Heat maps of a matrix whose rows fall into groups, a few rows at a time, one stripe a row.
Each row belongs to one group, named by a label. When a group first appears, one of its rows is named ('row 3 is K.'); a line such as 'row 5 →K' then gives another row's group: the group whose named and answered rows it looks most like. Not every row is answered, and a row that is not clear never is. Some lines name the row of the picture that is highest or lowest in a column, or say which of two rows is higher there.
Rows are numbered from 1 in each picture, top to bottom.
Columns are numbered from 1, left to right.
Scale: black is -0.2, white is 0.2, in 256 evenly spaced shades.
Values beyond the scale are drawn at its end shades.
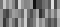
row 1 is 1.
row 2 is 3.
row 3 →3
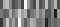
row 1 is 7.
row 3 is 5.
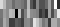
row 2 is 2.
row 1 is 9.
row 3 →7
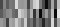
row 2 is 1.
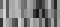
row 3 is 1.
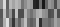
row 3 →7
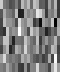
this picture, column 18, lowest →7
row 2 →7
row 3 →1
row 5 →7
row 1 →9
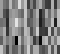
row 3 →3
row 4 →9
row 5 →1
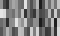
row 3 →3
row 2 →9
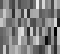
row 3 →9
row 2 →7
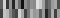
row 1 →7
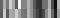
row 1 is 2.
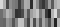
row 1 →9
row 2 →7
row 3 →1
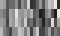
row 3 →3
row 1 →9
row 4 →9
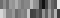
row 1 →2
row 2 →9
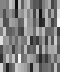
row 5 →9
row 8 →9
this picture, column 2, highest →4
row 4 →7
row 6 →7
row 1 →2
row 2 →1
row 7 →5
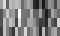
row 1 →2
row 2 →5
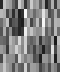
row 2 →7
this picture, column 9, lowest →1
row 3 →7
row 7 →1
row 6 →3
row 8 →7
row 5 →3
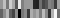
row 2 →7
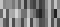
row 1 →9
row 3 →9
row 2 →2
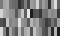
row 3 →5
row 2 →9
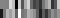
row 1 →2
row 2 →5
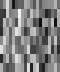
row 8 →9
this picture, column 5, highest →6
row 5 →9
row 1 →7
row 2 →5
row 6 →9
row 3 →1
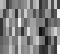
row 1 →9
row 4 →5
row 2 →2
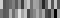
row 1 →9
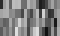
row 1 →5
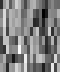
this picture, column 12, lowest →3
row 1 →5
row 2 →2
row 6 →5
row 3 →2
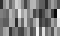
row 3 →3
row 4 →7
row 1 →5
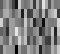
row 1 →1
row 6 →1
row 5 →3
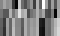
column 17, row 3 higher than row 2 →Yes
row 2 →3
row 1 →1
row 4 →5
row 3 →5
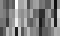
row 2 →2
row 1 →3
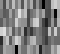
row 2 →3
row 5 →5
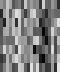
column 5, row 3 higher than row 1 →Yes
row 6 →1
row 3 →5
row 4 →5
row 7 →5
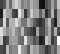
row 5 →2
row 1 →5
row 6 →5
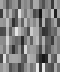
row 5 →7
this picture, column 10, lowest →4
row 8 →7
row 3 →7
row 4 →5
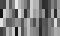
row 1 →5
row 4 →5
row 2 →1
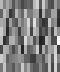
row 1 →7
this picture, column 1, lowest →6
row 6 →7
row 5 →2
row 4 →9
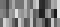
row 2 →2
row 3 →1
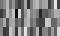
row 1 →7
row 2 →5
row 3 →2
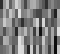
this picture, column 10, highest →2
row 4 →1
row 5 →1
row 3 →7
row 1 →5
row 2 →2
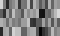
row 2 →5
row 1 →9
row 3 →9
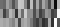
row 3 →9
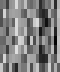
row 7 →2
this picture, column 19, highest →8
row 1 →3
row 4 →3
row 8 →9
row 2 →2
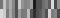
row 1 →1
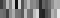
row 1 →5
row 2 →3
